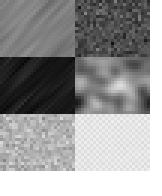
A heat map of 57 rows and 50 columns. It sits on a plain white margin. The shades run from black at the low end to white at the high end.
The table splits into 3 rows of 2 panels. Panel 1,1: middling, slanting up to the right, faint in contrast. Panel 1,2: low, fine-grained. Panel 2,1: very low, slanting up to the right, faint in contrast. Panel 2,2: middling, blotchy, strong in contrast. Panel 3,1: high, fine-grained. Panel 3,2: very high, checkered, faint in contrast.
